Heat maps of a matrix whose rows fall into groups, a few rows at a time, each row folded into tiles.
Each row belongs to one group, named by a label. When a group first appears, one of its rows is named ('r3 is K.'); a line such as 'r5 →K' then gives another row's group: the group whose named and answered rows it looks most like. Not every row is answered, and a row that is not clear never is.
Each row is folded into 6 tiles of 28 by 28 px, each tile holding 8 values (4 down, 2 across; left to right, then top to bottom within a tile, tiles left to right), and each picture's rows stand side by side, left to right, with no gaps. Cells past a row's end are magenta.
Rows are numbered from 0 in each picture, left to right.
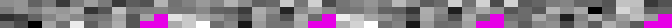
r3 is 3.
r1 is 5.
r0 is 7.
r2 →5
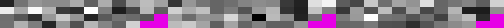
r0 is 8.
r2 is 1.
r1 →8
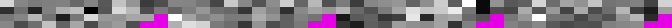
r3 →1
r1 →5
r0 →3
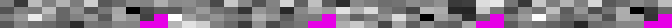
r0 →1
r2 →8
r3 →1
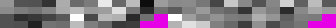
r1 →5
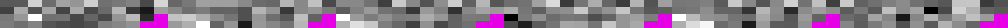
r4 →5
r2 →5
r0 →1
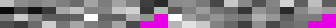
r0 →3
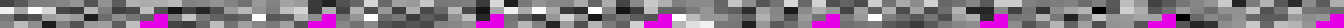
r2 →1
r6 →3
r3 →8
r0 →8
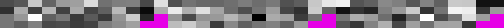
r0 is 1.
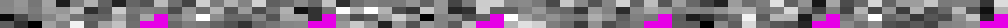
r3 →5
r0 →7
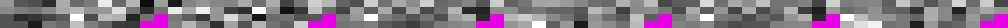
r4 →1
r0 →7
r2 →1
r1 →8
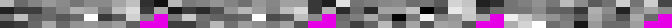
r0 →3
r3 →5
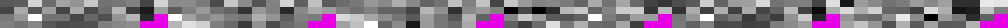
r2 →5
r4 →1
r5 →8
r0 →1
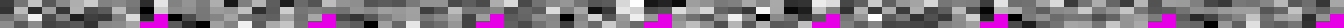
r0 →1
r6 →7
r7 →7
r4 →8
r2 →7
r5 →1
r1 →7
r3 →3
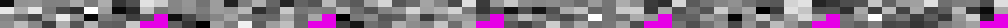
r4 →3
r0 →8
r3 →3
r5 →1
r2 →7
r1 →7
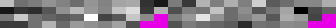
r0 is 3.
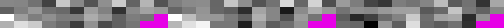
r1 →5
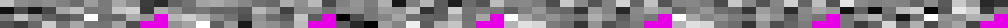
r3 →5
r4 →5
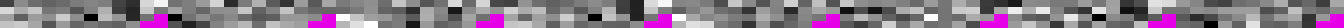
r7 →7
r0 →8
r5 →3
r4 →5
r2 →5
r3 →8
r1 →7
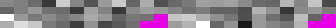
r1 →5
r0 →5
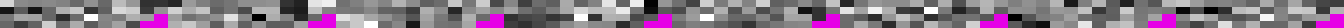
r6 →7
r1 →8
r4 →1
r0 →3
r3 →7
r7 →3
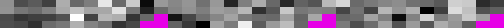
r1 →7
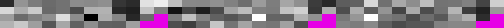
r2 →1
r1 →3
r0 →8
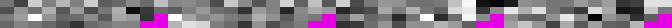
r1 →5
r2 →3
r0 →1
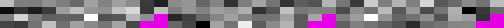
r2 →1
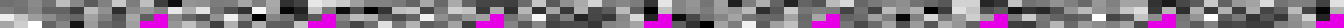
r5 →3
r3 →1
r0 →5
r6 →3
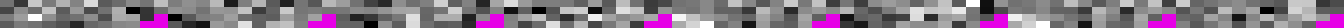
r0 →1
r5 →7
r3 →3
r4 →5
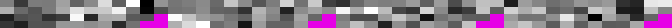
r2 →8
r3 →8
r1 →5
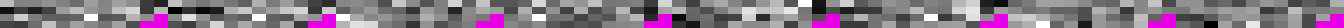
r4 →7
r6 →5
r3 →1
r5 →3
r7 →7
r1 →3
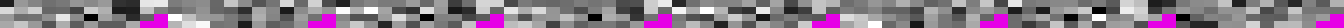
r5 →5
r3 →8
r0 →8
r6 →3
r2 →8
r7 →7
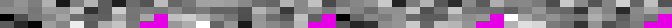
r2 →7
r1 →5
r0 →7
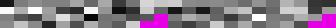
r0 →8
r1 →3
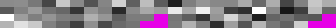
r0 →5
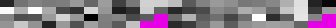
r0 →8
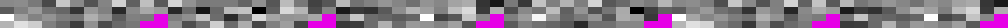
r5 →3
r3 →1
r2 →3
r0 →5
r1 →3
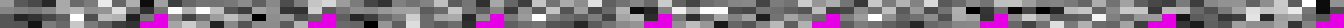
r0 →7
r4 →8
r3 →1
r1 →8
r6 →3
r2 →7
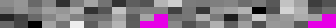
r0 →7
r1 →3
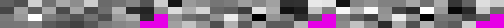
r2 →8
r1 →8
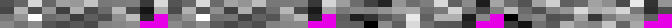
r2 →7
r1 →1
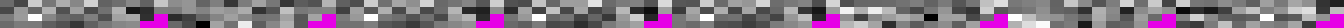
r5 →8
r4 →1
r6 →5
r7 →3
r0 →1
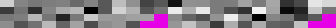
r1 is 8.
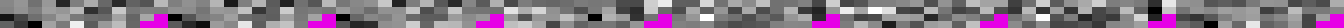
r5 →8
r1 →7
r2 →7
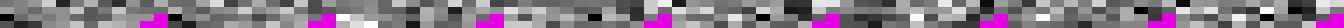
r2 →5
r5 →7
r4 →8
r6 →1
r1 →7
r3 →8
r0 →7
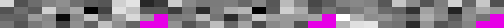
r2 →5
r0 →3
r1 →3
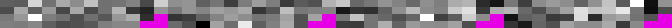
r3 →7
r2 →3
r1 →7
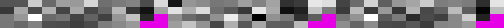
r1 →8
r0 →1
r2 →1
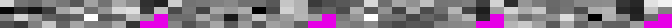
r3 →8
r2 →1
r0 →3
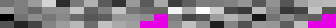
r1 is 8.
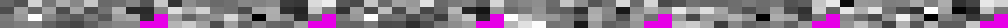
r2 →1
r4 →8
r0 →1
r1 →8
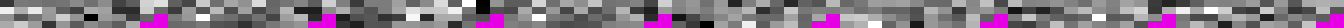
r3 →1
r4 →7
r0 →8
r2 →7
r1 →1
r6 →3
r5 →5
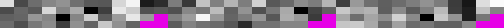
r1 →1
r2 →8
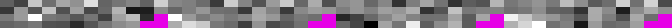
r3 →5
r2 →7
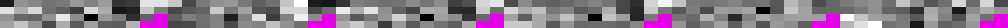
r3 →8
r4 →3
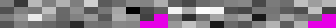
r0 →1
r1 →8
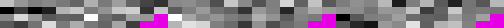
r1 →5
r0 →3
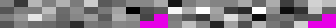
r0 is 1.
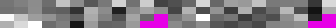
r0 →5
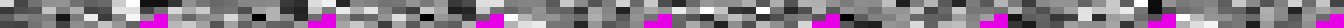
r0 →3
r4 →8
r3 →5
